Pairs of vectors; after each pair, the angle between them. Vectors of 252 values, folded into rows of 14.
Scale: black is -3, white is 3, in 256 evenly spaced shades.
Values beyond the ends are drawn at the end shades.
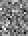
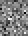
nearly opposite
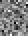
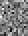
orthogonal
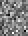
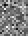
orthogonal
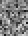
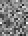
partly opposed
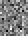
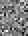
partly opposed
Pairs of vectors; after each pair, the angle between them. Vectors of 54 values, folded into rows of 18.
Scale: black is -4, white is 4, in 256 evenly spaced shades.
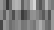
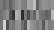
partly aligned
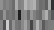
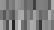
partly opposed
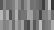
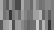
orthogonal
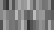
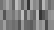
orthogonal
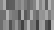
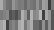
orthogonal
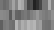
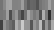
partly aligned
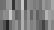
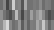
nearly opposite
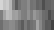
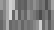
partly aligned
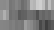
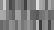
partly aligned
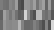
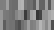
nearly opposite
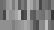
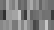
nearly parallel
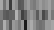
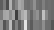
nearly opposite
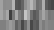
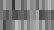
partly opposed
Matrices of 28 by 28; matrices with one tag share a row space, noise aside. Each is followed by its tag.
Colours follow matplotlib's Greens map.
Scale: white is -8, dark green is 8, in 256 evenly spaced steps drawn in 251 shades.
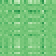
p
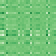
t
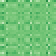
t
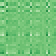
t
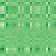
t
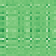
t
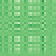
p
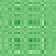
p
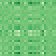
p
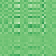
p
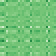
t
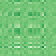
p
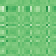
t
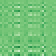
p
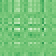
p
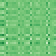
t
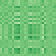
p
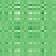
p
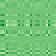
t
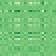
p
